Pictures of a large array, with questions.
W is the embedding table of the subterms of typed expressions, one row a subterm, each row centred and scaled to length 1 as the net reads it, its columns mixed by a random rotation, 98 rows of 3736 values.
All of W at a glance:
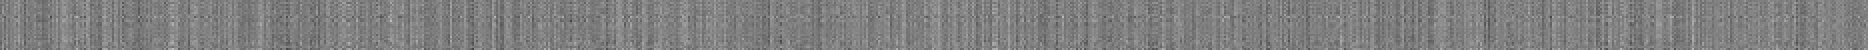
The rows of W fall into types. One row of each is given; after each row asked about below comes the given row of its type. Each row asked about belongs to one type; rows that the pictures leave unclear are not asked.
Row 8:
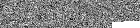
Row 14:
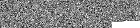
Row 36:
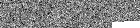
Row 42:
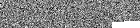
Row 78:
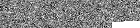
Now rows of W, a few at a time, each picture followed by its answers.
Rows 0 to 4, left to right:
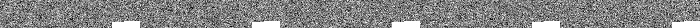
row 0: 8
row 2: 36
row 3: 8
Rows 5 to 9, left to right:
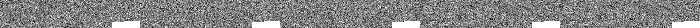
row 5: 36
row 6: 42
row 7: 42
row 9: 8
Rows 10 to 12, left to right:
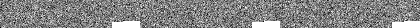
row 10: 14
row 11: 42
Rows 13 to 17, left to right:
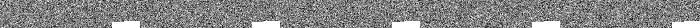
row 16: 36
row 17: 8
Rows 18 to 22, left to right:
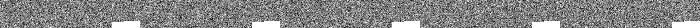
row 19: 8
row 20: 36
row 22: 42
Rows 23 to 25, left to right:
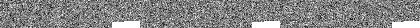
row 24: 36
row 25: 8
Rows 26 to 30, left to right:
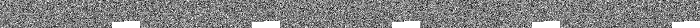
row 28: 42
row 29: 78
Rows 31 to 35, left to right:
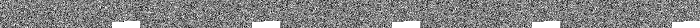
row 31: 42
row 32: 78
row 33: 78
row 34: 78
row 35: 78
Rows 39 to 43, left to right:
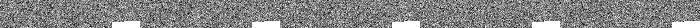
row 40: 36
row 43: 36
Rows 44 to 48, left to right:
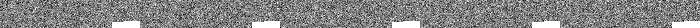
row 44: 78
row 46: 14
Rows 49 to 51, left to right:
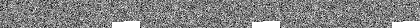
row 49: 78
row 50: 14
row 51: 14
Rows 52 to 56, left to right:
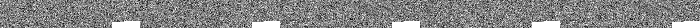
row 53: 78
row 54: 8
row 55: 14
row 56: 8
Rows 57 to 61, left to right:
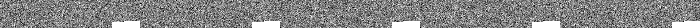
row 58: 42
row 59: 14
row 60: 14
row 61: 42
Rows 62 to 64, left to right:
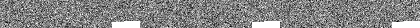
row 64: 14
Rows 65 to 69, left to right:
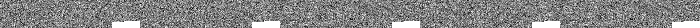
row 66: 42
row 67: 8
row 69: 8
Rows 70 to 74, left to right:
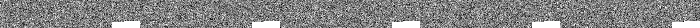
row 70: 36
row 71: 8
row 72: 14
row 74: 42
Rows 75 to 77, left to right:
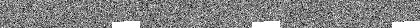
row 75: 14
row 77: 36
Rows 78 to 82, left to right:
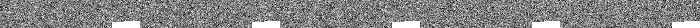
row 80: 78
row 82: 8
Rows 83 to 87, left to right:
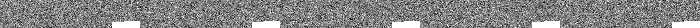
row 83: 42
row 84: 78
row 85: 8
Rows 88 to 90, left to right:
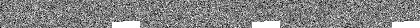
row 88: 14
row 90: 36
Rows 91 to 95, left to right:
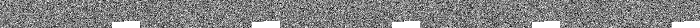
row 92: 14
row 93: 42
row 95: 36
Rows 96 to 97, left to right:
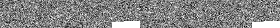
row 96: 36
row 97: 78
